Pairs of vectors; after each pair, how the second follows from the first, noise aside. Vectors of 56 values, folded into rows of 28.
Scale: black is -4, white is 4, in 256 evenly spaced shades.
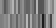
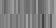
shrunk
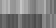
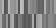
sign-scrambled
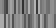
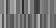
sign-scrambled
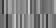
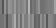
shrunk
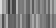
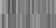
shrunk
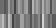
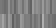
shrunk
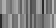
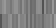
shrunk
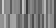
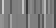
partly zeroed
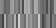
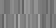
shrunk
